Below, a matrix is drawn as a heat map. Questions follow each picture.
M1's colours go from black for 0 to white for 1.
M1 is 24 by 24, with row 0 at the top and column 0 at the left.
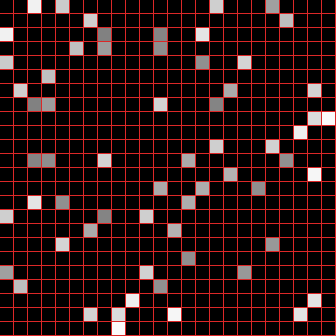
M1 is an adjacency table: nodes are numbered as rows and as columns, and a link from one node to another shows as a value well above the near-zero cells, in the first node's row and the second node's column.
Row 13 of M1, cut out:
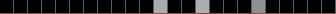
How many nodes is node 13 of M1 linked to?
3
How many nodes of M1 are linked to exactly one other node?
4
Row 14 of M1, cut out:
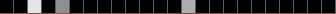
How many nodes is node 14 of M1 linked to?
3
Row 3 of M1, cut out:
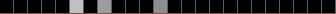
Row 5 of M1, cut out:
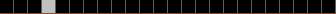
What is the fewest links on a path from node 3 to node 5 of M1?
1
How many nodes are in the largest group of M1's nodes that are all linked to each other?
3
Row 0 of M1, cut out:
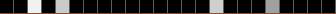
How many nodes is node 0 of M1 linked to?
4
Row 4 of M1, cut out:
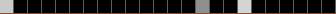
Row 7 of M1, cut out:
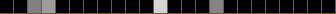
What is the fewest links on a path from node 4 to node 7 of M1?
3
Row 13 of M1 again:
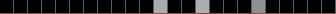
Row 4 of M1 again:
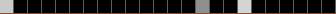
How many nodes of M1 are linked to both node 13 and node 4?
1
